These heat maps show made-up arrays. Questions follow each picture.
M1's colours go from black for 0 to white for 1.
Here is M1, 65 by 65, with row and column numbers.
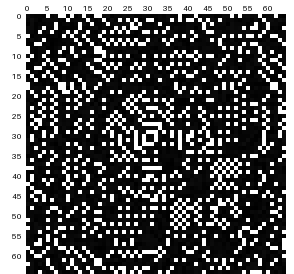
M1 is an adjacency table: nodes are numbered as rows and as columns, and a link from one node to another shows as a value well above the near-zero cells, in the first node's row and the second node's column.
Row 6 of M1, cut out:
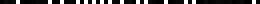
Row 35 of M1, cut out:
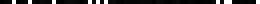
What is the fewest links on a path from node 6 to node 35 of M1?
3
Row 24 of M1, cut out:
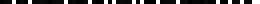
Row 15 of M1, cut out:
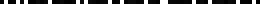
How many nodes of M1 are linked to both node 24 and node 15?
1
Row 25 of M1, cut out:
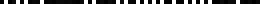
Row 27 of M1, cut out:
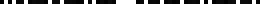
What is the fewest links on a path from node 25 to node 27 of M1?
2
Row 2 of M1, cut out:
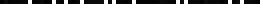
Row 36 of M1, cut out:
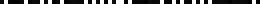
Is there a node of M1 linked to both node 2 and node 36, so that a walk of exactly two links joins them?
no
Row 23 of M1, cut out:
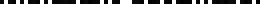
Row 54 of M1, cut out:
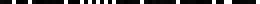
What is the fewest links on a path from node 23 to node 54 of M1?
3
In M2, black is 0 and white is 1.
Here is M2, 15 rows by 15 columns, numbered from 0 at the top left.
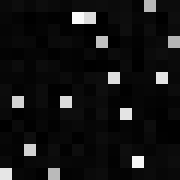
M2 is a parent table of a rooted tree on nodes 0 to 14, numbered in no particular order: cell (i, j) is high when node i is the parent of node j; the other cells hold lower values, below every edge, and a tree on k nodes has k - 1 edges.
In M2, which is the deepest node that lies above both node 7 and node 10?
1
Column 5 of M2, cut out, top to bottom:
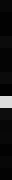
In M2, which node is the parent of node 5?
8
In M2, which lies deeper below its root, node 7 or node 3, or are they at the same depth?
node 7
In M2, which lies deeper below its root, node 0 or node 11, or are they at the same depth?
node 11
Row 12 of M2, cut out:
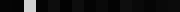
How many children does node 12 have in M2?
1
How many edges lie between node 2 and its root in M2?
4
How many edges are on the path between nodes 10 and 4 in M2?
7
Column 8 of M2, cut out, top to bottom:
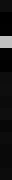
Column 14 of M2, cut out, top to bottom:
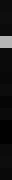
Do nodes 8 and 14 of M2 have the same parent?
yes
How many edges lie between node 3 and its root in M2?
0
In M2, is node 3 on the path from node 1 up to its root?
yes
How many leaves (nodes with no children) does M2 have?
6
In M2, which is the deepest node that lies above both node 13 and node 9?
6
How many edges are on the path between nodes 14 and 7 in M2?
4
